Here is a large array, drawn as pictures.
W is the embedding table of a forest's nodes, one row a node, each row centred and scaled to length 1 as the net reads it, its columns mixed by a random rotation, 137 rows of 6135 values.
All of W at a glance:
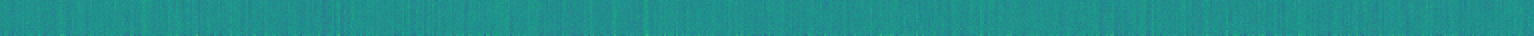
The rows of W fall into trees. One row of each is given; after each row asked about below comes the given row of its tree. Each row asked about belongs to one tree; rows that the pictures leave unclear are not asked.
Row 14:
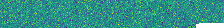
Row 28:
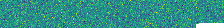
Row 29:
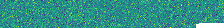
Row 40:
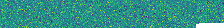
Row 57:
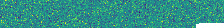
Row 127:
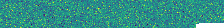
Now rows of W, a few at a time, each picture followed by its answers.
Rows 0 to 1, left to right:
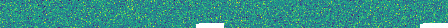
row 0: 127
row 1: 57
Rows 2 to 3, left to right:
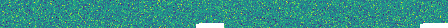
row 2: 29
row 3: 40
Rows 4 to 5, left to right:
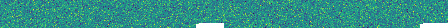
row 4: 29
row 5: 127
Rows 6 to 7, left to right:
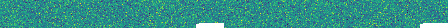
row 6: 28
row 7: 28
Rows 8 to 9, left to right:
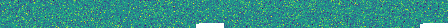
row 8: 29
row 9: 14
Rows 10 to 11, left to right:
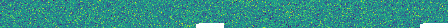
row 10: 29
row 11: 14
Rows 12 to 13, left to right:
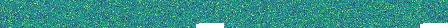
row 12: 14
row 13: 28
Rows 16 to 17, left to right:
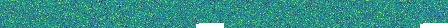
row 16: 14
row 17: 28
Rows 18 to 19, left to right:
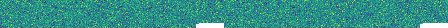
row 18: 14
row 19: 28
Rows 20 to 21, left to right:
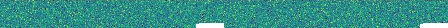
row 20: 29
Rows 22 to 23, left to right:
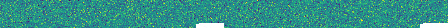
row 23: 29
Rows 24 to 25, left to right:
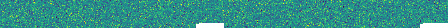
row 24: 29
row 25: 14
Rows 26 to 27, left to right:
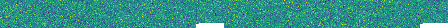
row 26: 127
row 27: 14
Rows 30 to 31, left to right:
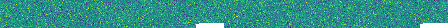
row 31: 14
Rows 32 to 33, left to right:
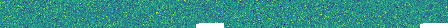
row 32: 28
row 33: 29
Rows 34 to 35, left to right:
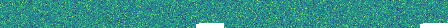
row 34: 14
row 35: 29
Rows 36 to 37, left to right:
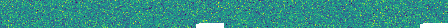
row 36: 14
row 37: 28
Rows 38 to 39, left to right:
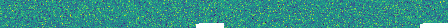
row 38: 127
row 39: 28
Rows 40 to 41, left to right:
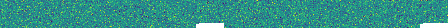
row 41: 29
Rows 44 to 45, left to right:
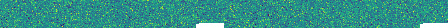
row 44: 28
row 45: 127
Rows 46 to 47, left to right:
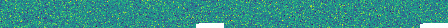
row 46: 40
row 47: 14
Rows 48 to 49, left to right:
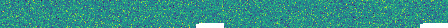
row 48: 29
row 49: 28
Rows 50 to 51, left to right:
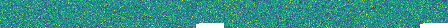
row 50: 40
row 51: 14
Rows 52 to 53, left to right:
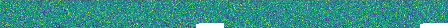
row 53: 127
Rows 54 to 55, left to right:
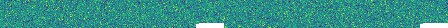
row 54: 127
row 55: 40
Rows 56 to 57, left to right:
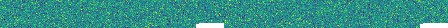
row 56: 28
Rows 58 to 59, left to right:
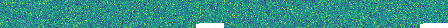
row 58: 57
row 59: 127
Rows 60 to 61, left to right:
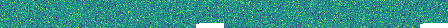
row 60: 29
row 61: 14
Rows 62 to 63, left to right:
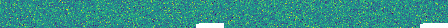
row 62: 127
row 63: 14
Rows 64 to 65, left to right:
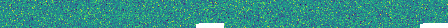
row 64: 127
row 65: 57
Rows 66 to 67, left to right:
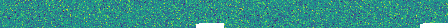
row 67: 57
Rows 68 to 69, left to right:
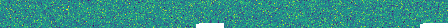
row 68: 127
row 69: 14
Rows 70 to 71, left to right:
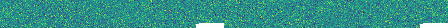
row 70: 127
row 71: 57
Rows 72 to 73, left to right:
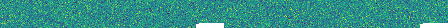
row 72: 14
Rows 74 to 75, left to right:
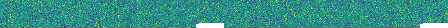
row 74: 14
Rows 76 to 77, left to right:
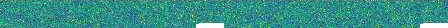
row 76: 57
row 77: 40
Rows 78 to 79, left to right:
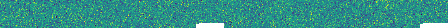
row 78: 29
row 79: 28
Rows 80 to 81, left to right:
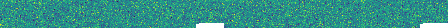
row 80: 57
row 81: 14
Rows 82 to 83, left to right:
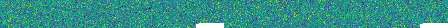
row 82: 14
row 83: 127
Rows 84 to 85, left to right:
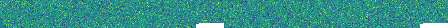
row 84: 14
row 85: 127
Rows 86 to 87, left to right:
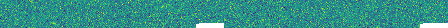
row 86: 28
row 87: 127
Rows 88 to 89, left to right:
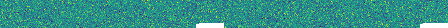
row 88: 40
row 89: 40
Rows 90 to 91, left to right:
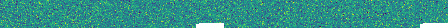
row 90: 57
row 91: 40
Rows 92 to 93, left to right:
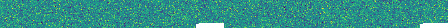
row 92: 28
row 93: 127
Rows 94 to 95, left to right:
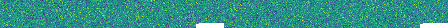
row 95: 127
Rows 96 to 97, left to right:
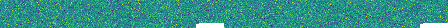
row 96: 28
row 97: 40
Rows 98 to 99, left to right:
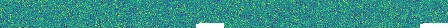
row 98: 14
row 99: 57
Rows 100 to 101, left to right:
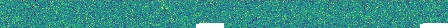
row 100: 28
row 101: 127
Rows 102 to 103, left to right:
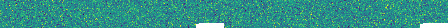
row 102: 127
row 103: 28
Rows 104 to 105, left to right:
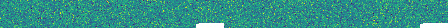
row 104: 40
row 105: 28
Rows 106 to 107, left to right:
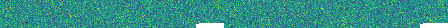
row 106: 127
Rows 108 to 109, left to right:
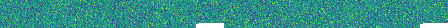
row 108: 28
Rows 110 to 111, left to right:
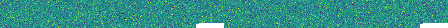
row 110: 29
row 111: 28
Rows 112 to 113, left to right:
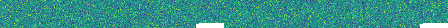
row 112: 28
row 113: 127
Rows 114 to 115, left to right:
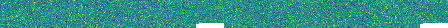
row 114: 29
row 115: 28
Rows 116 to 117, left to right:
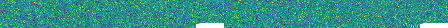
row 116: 57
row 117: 29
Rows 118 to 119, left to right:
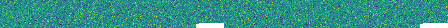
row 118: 29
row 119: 29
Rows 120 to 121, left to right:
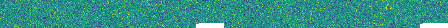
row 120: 40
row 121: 28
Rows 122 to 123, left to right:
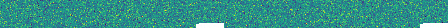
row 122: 127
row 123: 127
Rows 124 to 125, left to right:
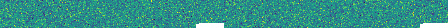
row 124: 127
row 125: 40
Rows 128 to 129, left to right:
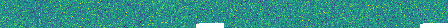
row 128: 28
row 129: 127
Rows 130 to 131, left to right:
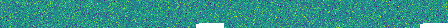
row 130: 14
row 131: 29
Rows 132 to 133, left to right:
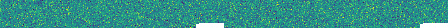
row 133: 127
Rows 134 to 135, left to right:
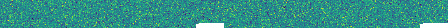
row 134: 14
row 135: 127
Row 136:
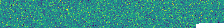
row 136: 127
